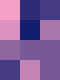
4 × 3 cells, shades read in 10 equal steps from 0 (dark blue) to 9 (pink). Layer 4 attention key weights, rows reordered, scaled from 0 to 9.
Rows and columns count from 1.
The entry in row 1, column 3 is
2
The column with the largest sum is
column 1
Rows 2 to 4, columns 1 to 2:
8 0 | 5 4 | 2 7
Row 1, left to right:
9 1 2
